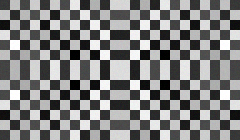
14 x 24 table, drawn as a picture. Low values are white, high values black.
The values fall into two levels. A checkerboard runs through the table. There is no seam. It mirrors both left to right and top to bottom.
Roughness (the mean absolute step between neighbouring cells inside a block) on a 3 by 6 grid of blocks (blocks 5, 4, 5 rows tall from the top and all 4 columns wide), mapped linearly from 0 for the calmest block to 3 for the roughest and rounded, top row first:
2 3 3 3 3 2 / 0 2 2 2 2 0 / 2 3 3 3 3 2
